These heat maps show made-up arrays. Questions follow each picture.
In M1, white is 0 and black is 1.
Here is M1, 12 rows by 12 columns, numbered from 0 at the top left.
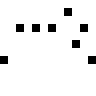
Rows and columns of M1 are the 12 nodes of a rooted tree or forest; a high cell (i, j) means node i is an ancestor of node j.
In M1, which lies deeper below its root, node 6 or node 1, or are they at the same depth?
node 6
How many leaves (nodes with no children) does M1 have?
8
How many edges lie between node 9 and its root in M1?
1
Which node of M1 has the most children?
3
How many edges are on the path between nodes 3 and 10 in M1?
1
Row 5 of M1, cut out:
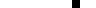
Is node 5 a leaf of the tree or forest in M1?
no
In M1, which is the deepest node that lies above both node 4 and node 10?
3
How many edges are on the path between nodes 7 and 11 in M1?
1
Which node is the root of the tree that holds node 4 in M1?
3
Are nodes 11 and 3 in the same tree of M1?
no
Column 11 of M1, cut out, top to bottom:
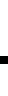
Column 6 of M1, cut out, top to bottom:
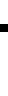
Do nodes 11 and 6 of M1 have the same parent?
no
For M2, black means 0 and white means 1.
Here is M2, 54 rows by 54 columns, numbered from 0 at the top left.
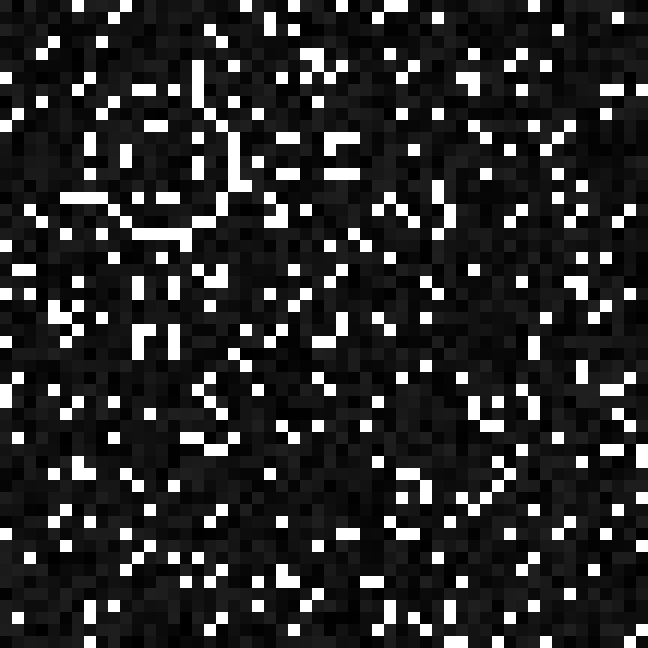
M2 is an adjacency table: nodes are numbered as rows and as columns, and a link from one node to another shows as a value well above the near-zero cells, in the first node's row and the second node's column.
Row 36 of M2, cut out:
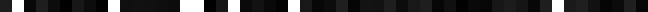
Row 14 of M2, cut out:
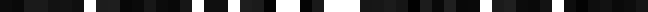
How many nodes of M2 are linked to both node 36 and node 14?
4
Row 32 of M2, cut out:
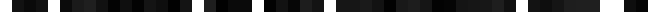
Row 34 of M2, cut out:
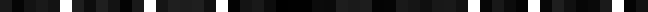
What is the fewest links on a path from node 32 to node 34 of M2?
2
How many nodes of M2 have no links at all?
0
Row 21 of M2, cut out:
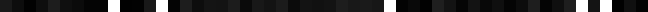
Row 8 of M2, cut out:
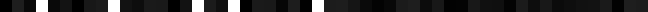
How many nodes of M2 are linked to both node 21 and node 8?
1
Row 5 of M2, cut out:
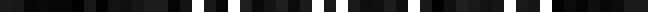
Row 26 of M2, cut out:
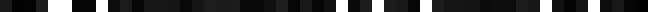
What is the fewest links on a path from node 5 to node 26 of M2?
1
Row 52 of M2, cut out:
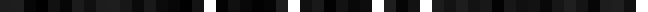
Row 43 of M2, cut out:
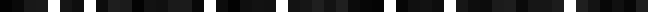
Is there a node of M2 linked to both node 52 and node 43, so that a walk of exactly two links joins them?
yes
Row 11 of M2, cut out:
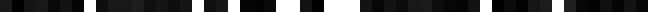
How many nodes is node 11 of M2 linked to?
10
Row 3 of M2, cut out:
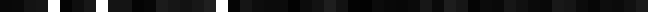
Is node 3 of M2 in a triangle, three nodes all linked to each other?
no
